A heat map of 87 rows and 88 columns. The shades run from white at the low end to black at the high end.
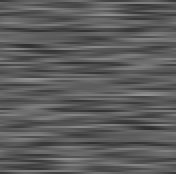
Symmetry: a half turn. Grain: streaks across. Slope: none. Histogram: bell-shaped.
